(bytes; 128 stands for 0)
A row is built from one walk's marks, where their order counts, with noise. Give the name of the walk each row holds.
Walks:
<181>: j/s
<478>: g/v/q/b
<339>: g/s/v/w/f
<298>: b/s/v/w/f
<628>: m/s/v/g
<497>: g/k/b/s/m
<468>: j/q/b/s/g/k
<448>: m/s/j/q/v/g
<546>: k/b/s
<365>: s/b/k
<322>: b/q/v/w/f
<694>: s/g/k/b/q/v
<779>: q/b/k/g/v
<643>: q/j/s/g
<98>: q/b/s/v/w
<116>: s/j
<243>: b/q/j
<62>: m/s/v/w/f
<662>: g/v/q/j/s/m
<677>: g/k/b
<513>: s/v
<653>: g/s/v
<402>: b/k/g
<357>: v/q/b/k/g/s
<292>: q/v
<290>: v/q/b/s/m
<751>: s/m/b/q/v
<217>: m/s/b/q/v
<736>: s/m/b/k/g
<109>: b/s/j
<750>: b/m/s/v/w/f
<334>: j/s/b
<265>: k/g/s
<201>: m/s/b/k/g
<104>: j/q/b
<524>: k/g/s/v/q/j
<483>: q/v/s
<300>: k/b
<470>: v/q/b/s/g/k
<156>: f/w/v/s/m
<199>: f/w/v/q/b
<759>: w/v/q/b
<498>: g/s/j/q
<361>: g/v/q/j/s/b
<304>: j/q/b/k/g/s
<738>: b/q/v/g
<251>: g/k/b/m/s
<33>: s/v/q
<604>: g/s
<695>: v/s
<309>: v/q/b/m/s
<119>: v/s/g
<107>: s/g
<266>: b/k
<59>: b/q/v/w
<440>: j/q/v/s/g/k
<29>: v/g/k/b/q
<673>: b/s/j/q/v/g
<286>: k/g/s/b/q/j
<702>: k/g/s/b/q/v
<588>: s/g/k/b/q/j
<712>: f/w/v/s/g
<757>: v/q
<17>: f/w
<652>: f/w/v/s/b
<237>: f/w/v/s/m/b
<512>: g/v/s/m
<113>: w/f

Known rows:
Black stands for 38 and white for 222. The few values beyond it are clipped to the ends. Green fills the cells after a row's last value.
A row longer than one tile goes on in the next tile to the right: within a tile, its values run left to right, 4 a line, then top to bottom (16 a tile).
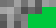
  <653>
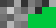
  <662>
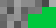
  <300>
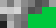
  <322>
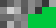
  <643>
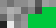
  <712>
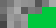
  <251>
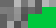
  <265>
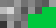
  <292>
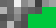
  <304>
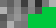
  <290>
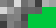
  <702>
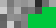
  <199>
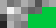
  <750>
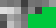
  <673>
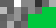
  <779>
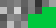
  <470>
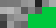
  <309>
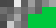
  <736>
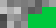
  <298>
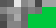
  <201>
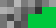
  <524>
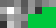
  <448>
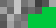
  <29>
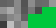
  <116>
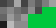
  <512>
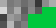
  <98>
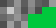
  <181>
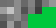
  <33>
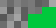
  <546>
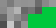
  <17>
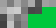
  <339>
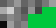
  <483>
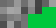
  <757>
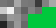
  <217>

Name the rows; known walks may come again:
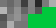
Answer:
<290>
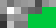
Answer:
<62>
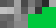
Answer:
<361>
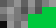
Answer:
<695>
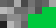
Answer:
<751>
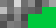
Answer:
<286>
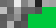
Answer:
<357>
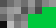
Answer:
<119>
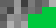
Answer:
<497>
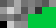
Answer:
<440>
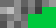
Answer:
<33>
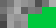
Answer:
<251>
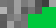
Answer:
<104>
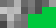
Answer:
<738>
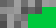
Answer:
<604>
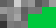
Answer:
<365>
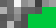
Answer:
<304>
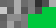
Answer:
<478>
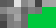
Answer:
<201>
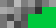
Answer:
<524>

